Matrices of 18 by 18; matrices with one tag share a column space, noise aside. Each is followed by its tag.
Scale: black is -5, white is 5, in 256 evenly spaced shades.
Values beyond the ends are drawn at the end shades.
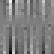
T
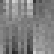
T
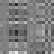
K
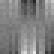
T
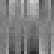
T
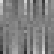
T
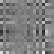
K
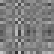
K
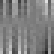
T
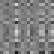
K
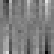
T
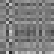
K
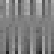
T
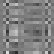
K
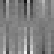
T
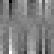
T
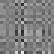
K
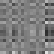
K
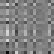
K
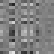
K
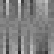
T
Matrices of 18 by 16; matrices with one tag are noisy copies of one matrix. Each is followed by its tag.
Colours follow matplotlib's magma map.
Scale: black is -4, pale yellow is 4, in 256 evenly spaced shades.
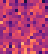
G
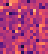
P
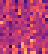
G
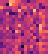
P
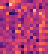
P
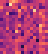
P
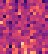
G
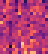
G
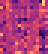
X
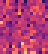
G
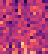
G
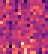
G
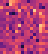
P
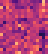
X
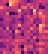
P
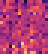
G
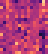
X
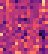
X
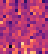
G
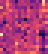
X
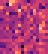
P
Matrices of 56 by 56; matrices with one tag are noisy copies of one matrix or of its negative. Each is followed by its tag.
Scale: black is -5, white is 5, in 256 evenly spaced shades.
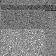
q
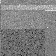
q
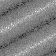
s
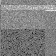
q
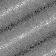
s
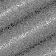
s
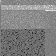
q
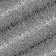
s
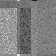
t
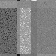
t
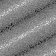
s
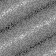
s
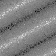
s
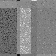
t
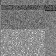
q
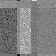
t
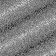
s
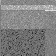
q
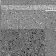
q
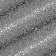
s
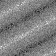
s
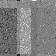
t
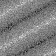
s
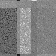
t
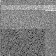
q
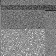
q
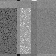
t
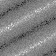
s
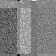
t
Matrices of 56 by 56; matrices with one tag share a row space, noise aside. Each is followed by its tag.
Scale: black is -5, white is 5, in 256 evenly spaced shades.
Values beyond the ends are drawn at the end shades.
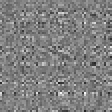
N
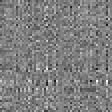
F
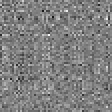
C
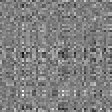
N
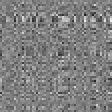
N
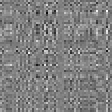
F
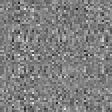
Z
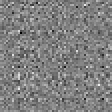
Z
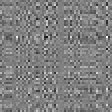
F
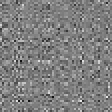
C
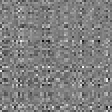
C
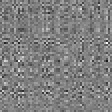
C
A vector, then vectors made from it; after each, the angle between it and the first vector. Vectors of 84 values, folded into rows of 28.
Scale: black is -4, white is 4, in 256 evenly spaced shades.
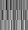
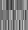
partly aligned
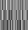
nearly opposite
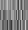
partly opposed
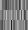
partly aligned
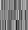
orthogonal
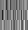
nearly parallel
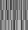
nearly parallel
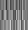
nearly parallel
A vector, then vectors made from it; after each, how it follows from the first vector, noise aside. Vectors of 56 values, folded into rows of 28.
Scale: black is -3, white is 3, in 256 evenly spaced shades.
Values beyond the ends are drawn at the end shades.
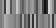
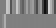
partly zeroed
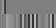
partly zeroed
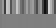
partly zeroed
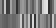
negated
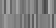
shrunk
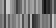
sign-scrambled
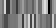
negated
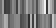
sign-scrambled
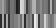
wrapped around
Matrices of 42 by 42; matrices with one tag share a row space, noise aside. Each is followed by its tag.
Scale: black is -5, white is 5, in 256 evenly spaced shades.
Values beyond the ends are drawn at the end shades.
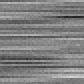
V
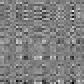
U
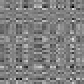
U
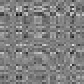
U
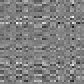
U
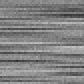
V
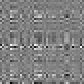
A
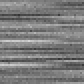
V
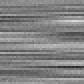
V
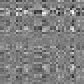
U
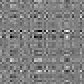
A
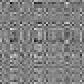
A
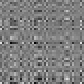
A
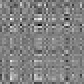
A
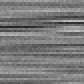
V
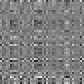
A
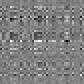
A
